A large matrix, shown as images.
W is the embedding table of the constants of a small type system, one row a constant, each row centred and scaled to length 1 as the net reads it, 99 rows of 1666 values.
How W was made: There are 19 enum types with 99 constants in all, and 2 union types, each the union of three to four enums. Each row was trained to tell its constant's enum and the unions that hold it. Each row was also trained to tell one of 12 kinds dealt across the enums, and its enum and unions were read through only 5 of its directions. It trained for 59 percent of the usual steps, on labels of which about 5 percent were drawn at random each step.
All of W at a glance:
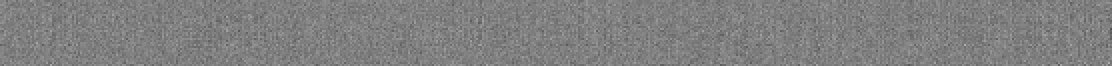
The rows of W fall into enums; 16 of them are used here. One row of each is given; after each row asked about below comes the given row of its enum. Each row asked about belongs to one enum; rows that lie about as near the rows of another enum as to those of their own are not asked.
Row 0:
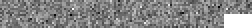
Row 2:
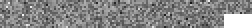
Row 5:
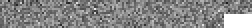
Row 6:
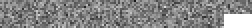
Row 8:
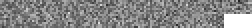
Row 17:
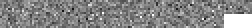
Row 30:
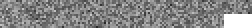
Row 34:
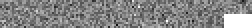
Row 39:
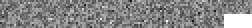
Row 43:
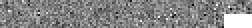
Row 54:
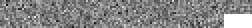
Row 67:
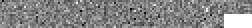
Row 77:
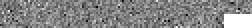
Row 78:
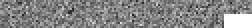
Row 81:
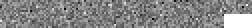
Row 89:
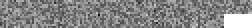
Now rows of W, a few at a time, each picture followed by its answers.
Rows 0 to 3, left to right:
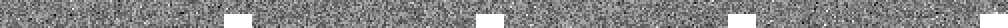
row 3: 0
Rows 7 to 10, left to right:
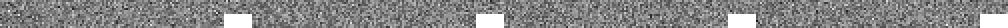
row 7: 78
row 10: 8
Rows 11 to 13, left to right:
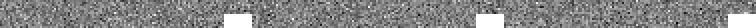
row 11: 54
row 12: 17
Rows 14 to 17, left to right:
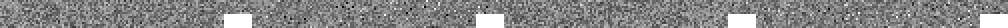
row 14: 30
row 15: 2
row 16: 17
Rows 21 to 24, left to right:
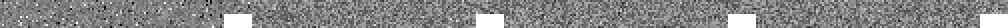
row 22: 6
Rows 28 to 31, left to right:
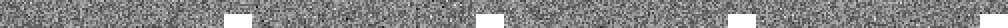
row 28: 8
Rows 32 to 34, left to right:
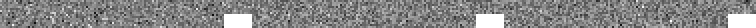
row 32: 43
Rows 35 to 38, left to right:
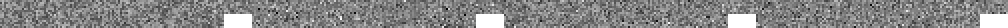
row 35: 6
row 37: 17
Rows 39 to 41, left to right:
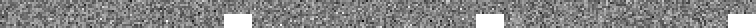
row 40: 34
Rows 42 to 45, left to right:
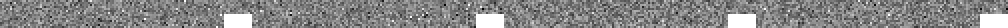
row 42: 34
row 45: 2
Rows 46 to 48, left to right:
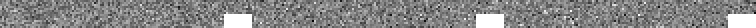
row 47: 89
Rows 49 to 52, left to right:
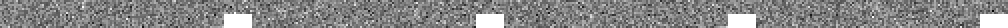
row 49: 0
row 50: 8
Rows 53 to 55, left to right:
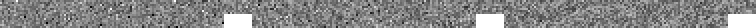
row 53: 0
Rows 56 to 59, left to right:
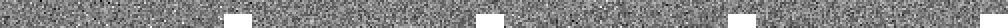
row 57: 34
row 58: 0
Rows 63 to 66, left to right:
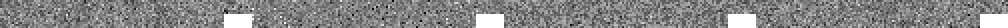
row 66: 77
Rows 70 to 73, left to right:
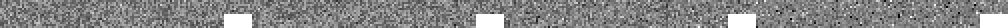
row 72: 39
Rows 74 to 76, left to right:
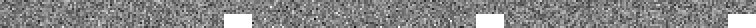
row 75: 34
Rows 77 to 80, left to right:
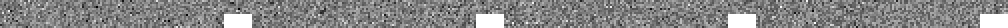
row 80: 17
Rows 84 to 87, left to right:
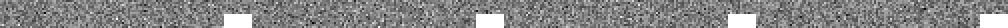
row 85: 78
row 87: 6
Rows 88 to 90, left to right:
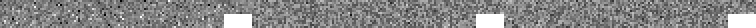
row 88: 77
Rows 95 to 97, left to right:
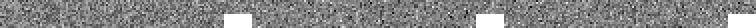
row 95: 30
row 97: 89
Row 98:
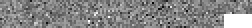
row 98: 2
